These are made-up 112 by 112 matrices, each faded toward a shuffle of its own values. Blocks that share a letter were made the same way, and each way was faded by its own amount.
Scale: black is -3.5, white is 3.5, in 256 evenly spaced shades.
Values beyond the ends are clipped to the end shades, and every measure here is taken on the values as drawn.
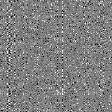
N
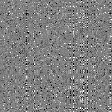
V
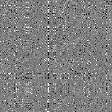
V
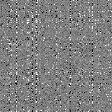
V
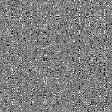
N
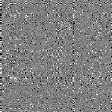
V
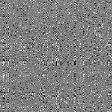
V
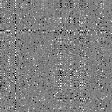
V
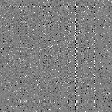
V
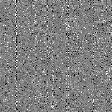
N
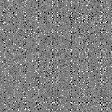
V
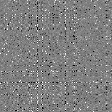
V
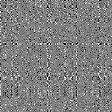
V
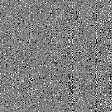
N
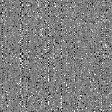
N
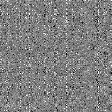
N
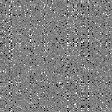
V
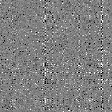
V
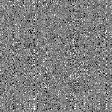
N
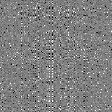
V
